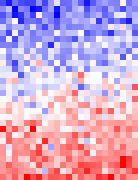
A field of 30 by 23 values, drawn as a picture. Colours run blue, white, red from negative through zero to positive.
Odd rows or columns: none. Grain: fine. Slope: up to the bottom.
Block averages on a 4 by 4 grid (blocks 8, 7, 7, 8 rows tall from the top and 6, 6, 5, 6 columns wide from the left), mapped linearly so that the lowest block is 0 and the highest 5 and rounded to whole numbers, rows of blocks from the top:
0 0 1 1 / 2 2 2 2 / 3 3 4 4 / 5 5 5 5
